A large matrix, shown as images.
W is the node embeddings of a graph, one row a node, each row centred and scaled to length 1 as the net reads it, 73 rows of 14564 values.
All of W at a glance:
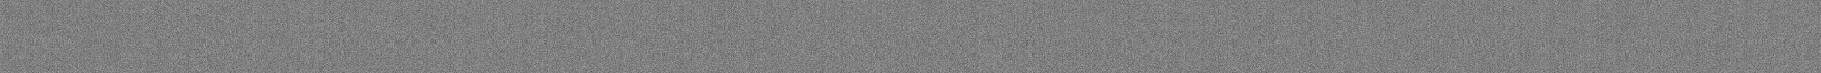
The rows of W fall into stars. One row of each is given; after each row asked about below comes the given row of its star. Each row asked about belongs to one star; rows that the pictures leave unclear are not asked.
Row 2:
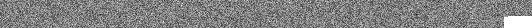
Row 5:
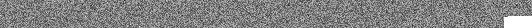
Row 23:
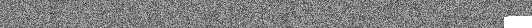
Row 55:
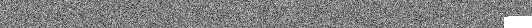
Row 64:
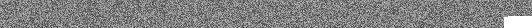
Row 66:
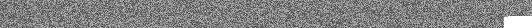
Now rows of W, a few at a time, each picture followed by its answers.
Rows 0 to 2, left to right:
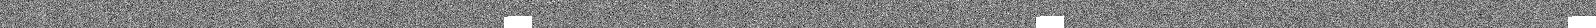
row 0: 55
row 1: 23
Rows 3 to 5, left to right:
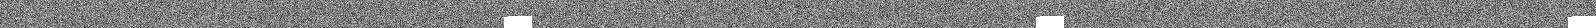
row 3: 55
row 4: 66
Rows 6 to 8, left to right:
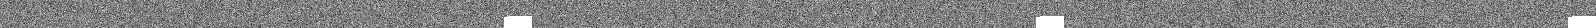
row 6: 66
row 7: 2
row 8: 23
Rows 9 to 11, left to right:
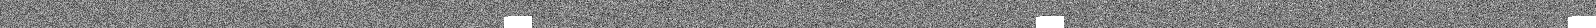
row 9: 2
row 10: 55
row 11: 66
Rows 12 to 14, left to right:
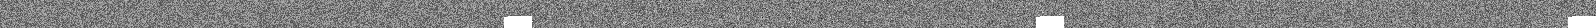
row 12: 55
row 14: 2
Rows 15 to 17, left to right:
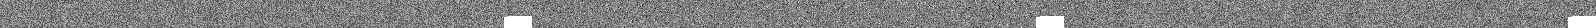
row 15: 23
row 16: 64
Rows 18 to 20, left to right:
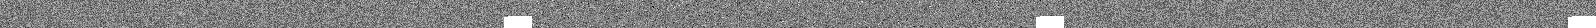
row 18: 64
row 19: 64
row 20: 5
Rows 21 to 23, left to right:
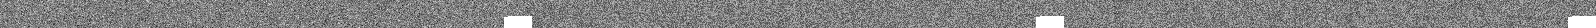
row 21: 5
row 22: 66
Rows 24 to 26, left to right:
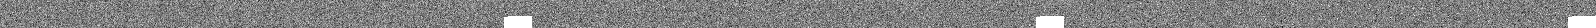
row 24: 55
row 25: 66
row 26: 23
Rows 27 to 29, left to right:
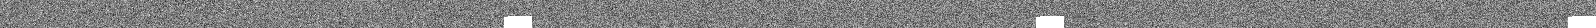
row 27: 66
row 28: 2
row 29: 66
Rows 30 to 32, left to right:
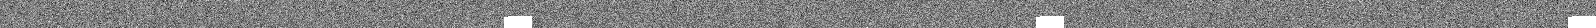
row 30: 2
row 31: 5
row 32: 5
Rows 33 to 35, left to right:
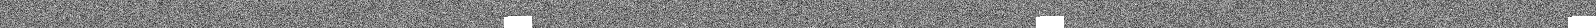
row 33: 55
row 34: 66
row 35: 5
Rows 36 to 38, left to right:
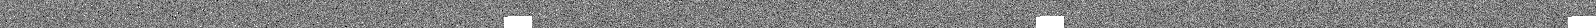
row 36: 5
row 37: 5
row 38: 55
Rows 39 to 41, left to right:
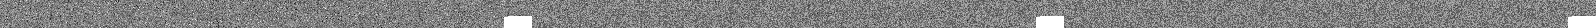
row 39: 23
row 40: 64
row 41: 64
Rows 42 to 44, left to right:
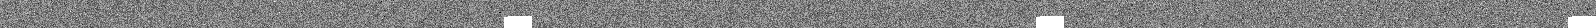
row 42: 64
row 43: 64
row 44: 2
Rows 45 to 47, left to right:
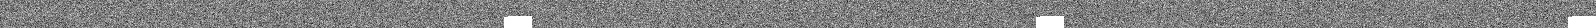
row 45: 55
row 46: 2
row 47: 66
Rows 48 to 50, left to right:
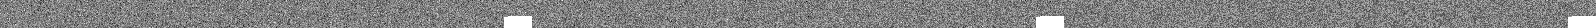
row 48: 5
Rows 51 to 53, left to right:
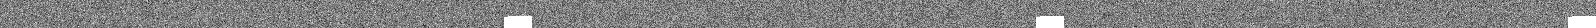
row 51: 5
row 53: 2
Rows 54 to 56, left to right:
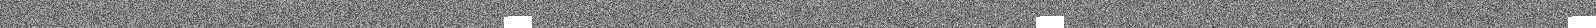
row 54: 2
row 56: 55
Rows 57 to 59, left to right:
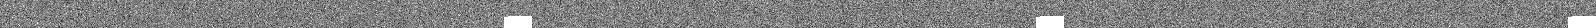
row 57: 23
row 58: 55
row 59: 55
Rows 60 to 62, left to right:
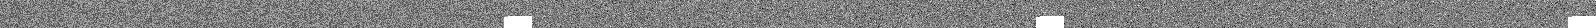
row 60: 66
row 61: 5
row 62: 64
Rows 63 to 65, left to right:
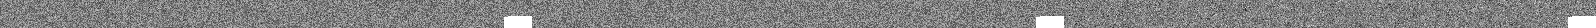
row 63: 5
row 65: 2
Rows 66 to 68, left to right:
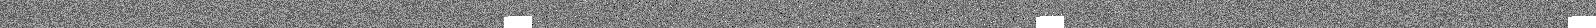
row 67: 5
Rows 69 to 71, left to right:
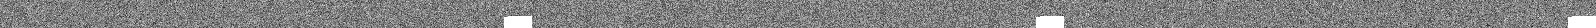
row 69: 55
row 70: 2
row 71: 5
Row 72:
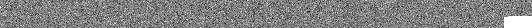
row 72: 64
